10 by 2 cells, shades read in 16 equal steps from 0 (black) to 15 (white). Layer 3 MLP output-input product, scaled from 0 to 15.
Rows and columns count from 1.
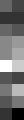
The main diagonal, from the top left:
6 3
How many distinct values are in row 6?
2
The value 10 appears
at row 5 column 2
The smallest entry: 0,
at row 10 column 2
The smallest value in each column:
3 0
